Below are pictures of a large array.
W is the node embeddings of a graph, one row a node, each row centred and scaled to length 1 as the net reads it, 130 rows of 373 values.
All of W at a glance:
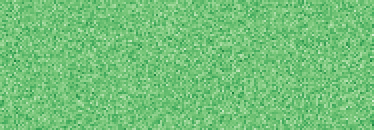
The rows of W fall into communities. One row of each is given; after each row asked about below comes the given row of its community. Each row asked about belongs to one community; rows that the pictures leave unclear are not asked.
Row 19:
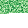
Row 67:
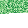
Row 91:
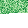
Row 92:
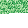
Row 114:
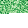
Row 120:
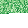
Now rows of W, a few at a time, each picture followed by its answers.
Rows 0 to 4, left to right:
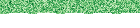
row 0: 19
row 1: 114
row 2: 114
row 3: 19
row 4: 92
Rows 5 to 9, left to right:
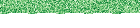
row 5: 91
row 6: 91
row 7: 67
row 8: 92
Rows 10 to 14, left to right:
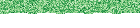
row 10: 92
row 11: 114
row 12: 67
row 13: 92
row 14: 120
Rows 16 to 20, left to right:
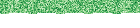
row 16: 114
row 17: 67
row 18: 92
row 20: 114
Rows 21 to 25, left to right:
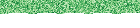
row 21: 120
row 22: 92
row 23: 114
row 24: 92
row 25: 120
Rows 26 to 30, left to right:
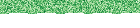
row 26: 92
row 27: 67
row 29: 91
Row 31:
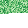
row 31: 120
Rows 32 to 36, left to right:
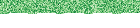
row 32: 91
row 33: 67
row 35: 114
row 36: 19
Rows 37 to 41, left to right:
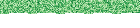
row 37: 67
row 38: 19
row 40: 92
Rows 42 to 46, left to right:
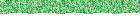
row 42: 67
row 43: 19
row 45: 67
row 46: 19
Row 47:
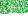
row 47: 114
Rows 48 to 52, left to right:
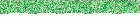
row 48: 120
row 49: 120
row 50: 92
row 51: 114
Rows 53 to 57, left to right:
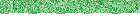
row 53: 114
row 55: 91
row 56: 19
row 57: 91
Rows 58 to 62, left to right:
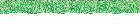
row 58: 67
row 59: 120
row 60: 114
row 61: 114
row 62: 91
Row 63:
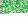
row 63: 19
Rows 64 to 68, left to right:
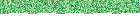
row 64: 120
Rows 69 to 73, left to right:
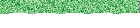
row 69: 120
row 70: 92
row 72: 91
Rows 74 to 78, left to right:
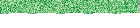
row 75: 91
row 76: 67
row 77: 120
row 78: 92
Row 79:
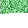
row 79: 19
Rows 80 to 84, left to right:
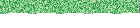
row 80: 19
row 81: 114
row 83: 92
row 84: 120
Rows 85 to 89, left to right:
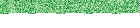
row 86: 91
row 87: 92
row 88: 91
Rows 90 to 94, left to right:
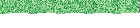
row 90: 19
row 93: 19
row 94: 114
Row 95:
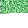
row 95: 19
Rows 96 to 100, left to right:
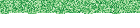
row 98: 67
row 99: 92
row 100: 91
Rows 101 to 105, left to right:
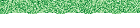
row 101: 120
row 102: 19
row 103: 120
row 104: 120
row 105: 19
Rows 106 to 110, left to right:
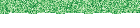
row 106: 114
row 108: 92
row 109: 67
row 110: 19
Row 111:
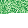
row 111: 91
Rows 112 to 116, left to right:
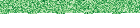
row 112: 67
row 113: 19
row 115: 92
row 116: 120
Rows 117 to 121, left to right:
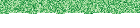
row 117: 114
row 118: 114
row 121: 120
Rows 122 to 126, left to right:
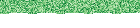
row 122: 19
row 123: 120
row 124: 67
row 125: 92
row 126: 67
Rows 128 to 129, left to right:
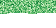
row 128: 91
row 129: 67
